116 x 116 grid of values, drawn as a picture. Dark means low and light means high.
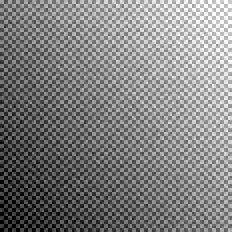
There is an overall slope up to the top right. No single row or column stands out from its neighbours. The ninth with the highest average is the top right. A checkerboard runs through the table. The ninth with the lowest average is the bottom left.
